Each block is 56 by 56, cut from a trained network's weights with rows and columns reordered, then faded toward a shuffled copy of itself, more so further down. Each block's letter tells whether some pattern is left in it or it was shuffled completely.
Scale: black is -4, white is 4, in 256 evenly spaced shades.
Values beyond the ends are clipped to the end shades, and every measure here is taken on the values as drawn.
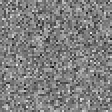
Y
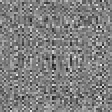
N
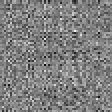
N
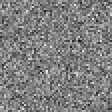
Y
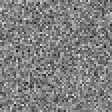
Y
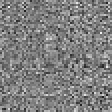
N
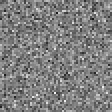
Y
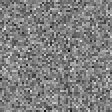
Y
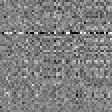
N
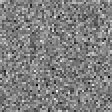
Y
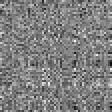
N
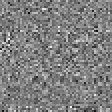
N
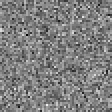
Y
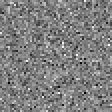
Y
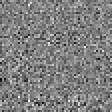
N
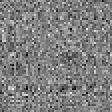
N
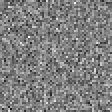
Y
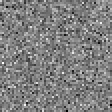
Y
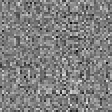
N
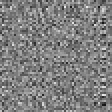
N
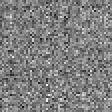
N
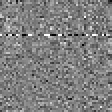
N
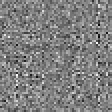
N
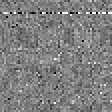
N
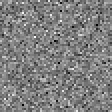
Y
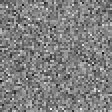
Y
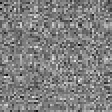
N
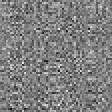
N
